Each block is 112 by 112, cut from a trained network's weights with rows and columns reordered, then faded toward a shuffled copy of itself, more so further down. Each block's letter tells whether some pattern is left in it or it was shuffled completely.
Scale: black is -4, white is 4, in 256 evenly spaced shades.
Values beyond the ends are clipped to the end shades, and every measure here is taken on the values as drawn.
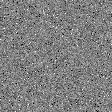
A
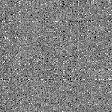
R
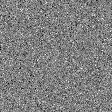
A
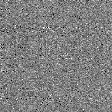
R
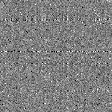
R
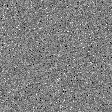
A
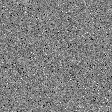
A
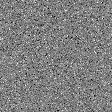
A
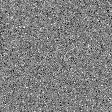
A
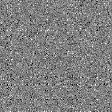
R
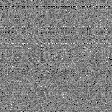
R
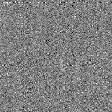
R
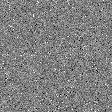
A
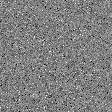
A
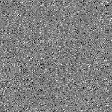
R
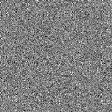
R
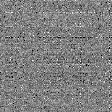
R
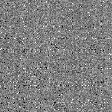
R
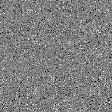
R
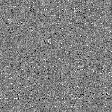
R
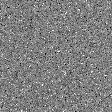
A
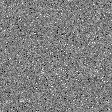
A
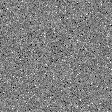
A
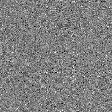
R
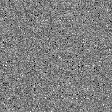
R
